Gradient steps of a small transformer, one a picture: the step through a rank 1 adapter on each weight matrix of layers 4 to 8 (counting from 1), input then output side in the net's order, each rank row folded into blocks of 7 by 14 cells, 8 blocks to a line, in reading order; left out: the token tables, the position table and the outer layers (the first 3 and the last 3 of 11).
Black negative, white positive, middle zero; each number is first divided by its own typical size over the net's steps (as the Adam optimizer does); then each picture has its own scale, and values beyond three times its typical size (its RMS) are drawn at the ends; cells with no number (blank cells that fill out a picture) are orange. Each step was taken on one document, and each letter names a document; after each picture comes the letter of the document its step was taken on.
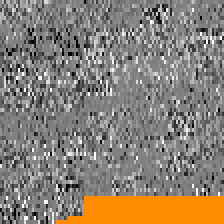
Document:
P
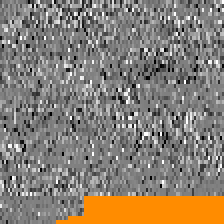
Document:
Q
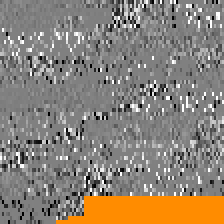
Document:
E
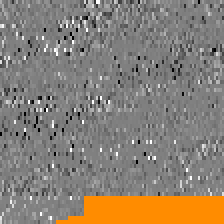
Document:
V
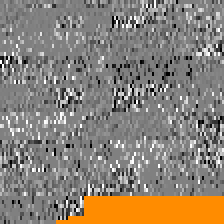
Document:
E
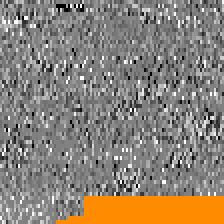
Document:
Q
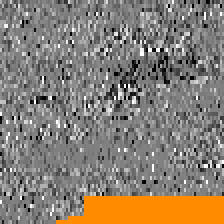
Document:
Q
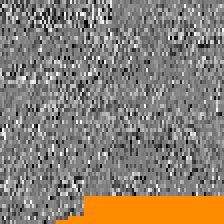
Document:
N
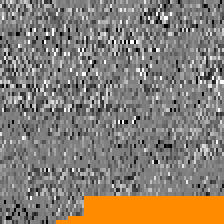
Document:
P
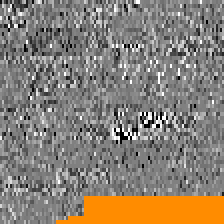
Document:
N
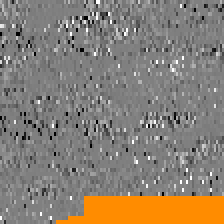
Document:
V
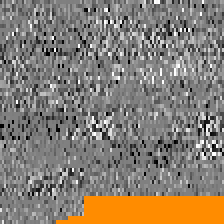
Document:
P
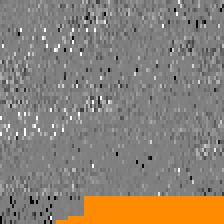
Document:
V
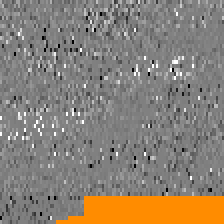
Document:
V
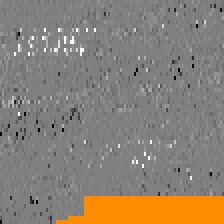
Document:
V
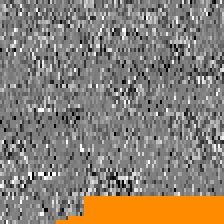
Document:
Q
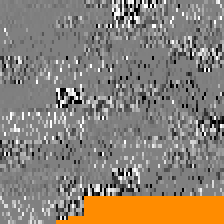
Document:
E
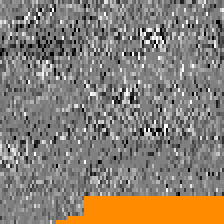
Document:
Q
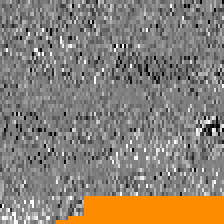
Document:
N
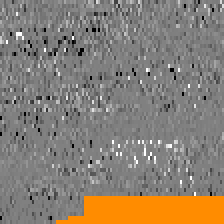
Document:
V
